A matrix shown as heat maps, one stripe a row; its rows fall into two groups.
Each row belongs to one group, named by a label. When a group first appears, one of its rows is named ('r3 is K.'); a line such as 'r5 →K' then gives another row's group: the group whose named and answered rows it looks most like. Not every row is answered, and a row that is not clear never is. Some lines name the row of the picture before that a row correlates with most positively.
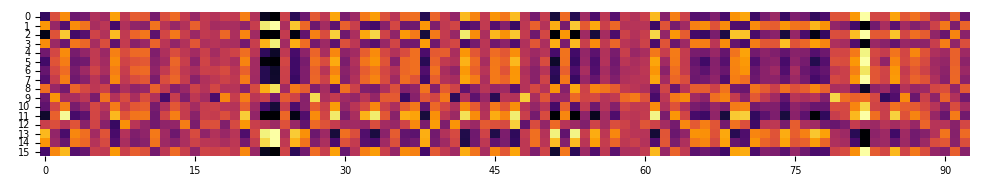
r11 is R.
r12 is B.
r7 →R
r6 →R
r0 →R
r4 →R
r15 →R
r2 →R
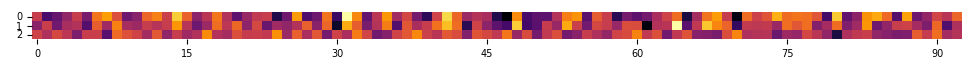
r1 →B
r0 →B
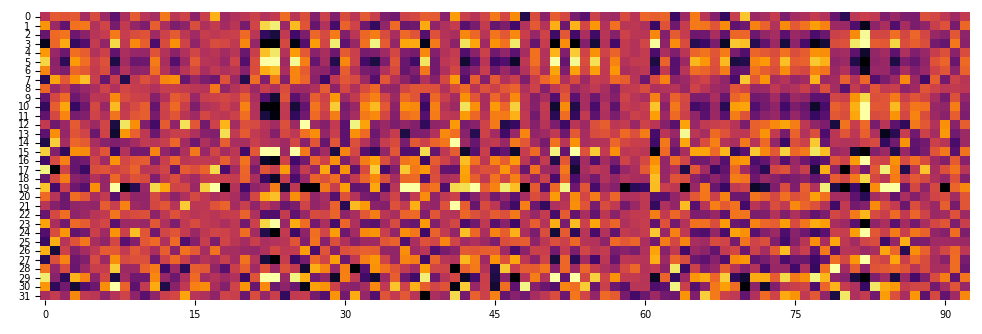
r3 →R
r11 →R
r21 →B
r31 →B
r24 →R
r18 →R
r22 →R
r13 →B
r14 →B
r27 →R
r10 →R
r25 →B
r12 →B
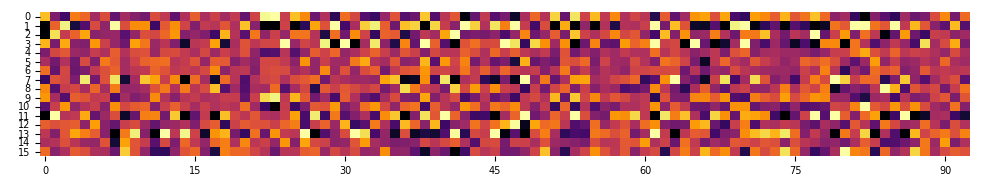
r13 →B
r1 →R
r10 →R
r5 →B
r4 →R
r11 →B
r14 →B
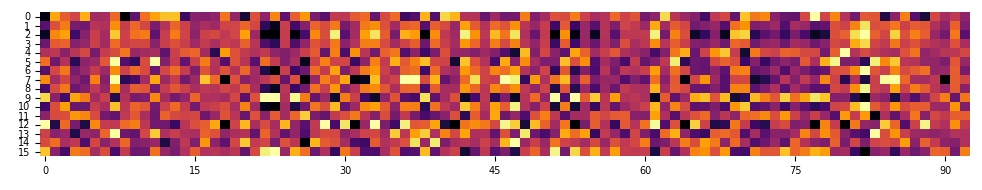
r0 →B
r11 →B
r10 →R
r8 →R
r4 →B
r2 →R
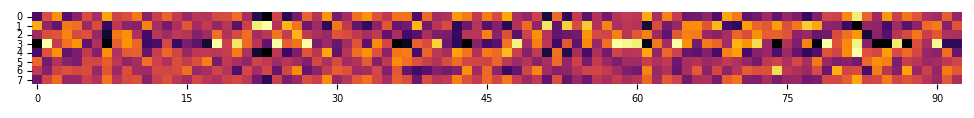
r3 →B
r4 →R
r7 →R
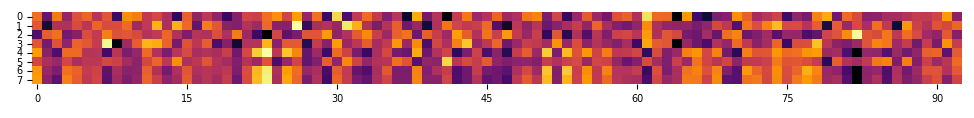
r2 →R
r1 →B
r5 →B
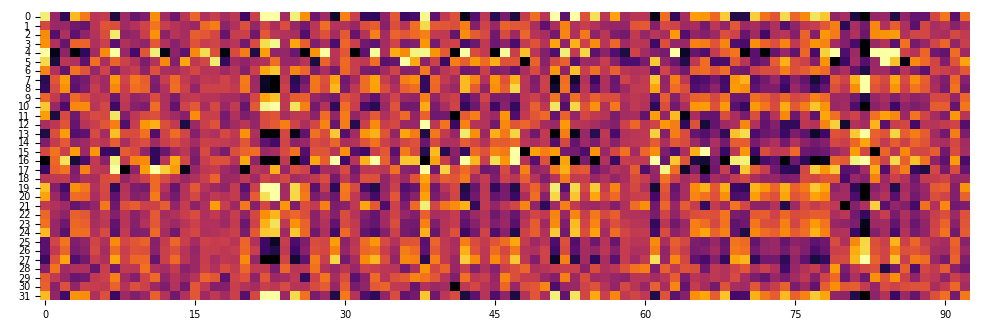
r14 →R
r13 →R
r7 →R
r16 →R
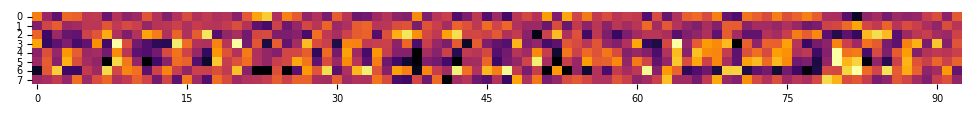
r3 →B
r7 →B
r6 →R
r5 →B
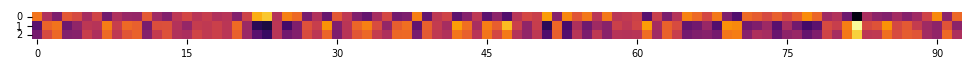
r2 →R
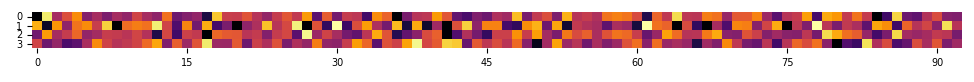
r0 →B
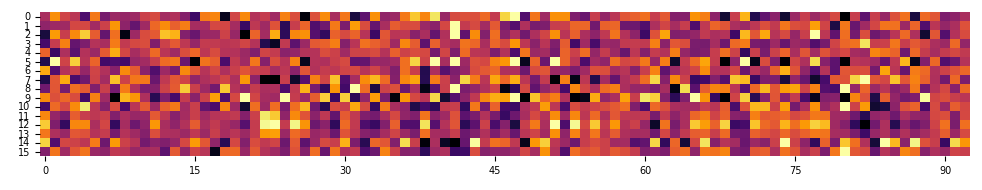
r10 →B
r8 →B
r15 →B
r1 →B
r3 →R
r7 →R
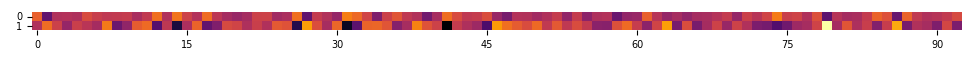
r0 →B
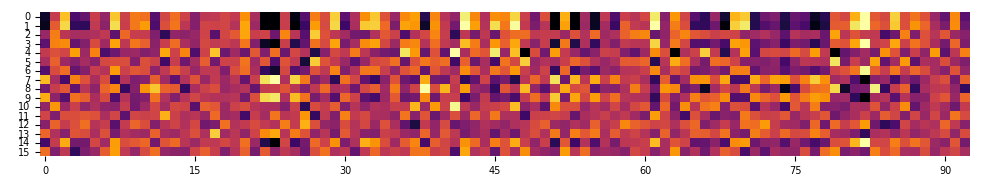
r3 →R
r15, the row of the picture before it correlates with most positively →1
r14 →R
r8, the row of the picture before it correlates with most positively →1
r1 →R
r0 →R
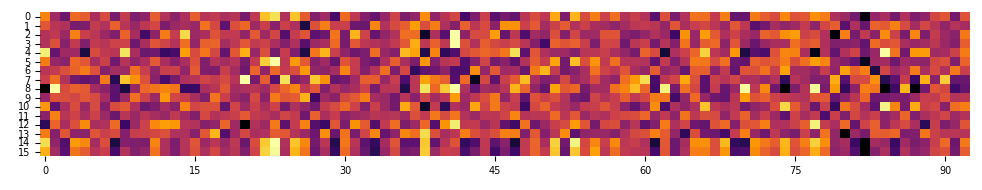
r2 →B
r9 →B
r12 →B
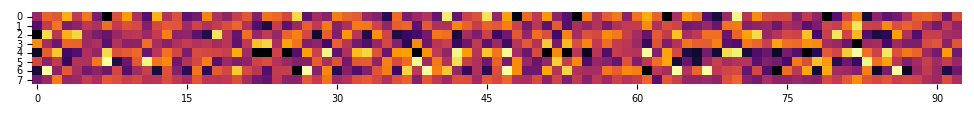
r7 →R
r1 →R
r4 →R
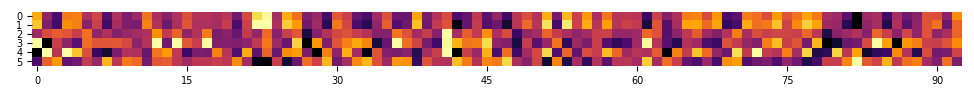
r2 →B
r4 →B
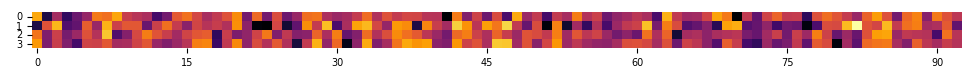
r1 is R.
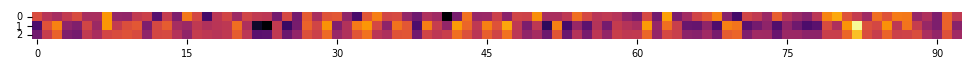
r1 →R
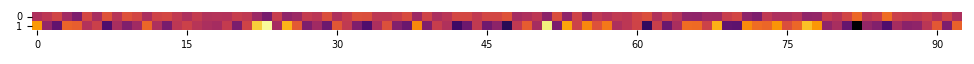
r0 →R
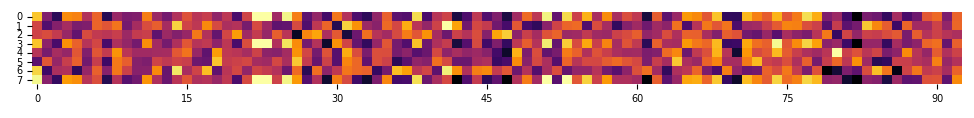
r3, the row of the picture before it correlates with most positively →1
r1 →B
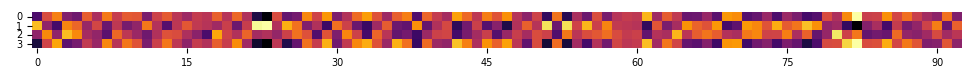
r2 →B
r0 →R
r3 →R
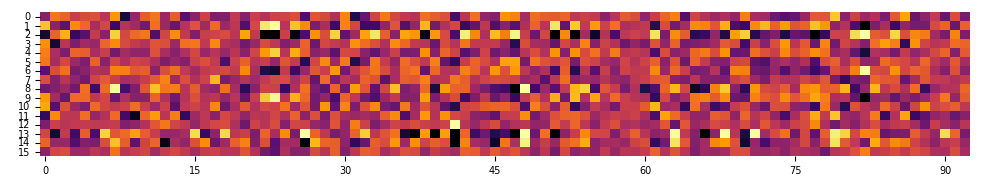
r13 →B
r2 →R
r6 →R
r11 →B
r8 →B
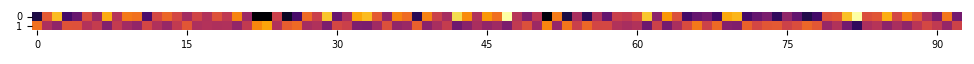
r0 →R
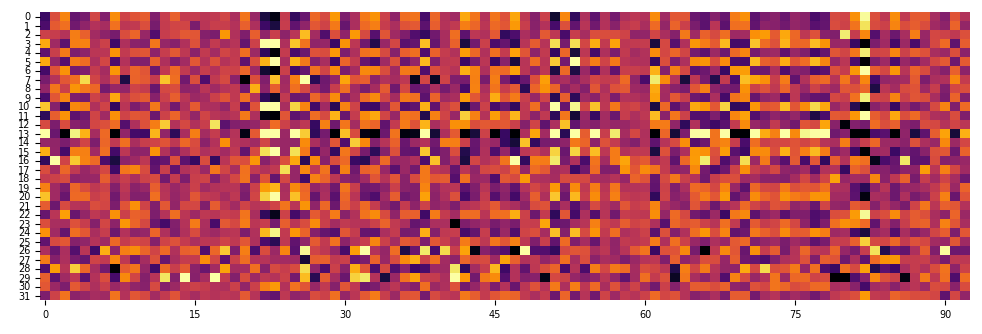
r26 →B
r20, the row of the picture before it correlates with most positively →1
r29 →B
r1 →R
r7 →B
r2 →B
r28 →B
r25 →R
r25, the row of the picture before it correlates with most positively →0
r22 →R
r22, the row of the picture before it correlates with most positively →0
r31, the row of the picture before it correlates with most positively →0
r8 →B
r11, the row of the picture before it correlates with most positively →0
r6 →R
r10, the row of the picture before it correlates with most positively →1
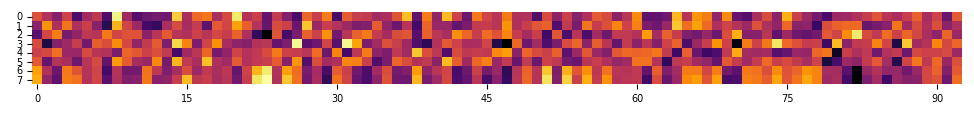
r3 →B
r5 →B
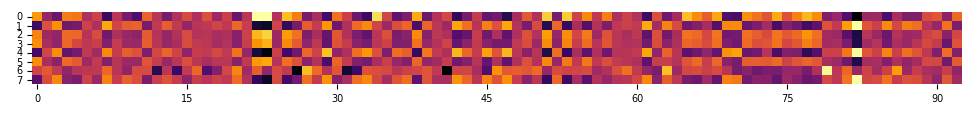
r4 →R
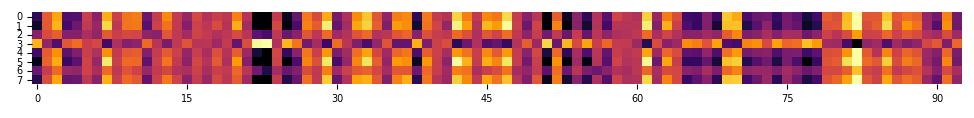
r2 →R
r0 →R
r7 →R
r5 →R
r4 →R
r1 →R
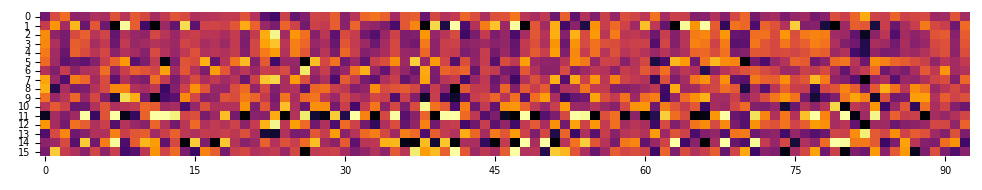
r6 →B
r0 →R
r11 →B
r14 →B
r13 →R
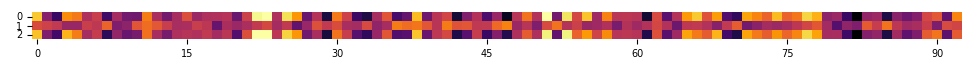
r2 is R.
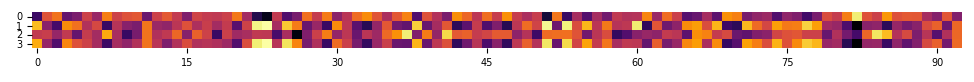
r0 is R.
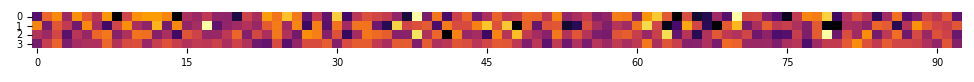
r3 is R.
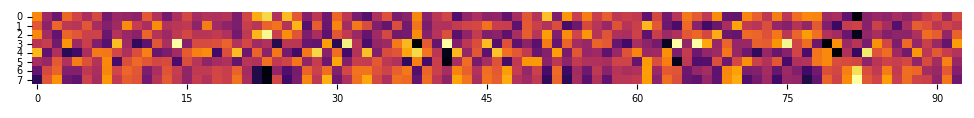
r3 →B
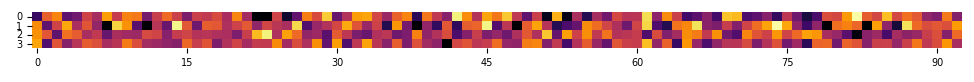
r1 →B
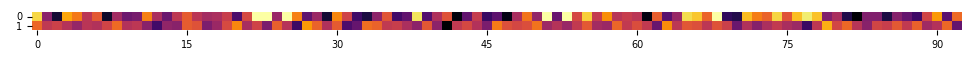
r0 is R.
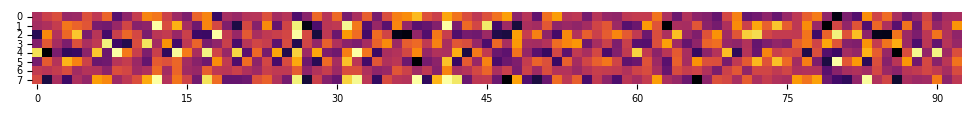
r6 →B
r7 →B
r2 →B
